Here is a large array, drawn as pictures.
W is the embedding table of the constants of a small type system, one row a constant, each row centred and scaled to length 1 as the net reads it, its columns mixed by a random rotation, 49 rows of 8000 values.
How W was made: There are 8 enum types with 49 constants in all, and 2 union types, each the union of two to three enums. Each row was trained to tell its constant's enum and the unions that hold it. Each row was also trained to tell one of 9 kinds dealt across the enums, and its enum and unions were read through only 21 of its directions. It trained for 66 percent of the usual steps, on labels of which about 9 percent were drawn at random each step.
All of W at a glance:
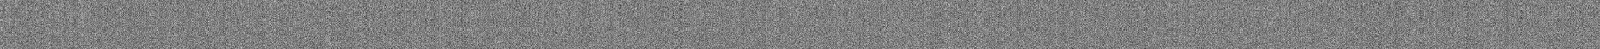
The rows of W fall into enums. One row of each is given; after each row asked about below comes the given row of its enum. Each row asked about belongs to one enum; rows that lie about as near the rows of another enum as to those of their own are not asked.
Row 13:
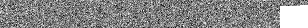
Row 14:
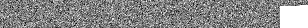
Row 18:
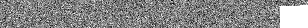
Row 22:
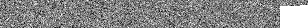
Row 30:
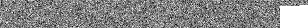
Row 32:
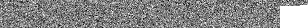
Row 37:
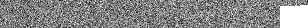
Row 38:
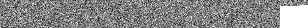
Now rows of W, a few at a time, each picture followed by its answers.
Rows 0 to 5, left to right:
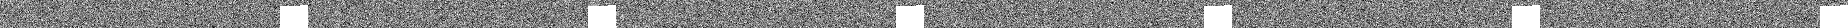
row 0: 30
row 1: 22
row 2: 14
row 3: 38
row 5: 18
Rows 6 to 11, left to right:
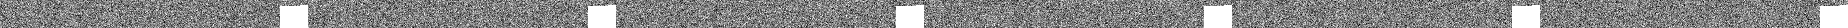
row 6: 22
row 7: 13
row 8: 13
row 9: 37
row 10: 22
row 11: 32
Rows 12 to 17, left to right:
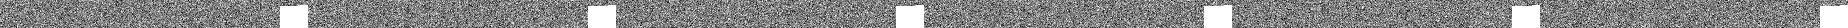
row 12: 13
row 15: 13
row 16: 38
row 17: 22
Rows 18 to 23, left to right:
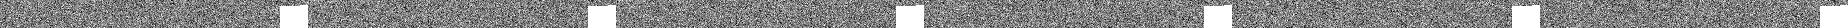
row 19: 30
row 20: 30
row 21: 18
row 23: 18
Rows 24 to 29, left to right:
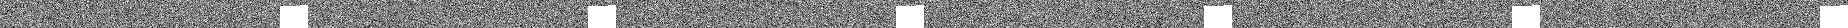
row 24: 38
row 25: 14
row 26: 18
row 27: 30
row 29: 30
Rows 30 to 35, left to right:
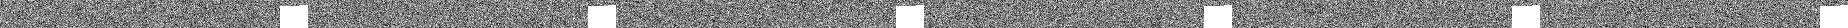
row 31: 13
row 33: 38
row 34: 18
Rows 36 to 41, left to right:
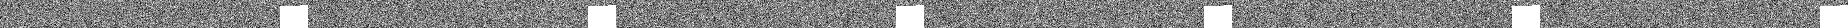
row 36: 14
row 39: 14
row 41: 14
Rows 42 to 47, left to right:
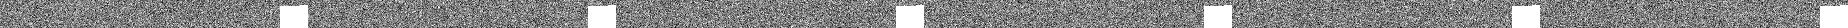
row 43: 38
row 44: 22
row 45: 30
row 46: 13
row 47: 38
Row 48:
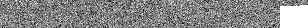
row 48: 37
